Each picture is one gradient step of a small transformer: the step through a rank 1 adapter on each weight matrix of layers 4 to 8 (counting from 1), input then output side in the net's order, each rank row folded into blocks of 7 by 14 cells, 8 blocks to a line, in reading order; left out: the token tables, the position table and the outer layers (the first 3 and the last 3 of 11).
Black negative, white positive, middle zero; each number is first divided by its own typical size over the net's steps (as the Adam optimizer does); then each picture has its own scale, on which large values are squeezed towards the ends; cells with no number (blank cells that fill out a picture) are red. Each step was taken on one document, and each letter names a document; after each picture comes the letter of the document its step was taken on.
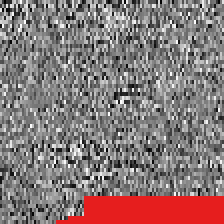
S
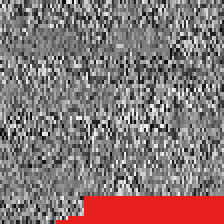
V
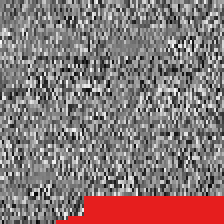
V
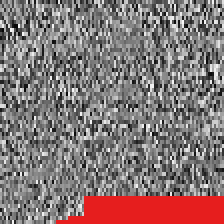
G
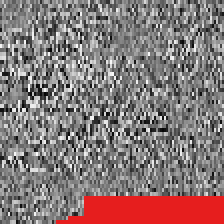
V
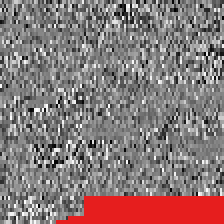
S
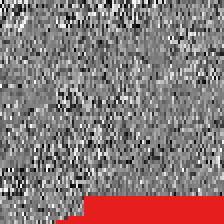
S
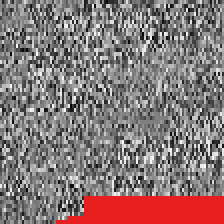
G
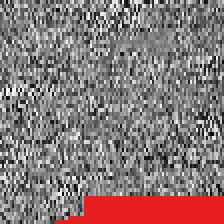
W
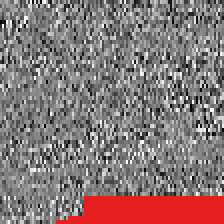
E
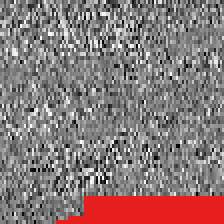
E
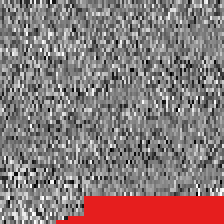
E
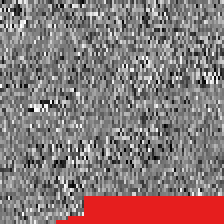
S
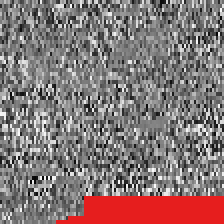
G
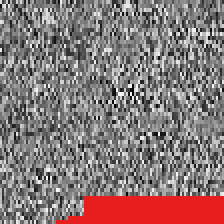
V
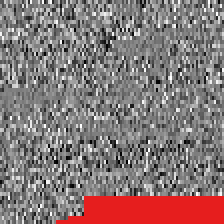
S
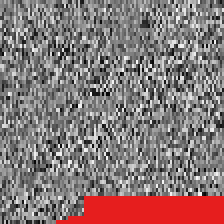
V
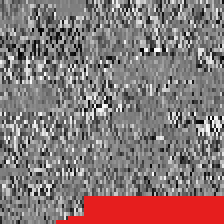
G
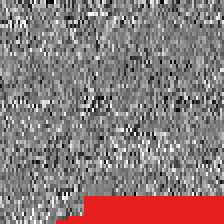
E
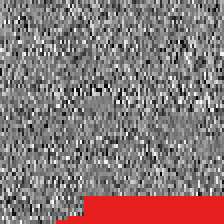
E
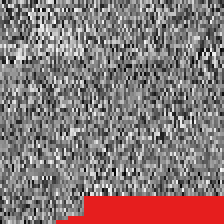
W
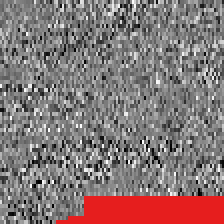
S
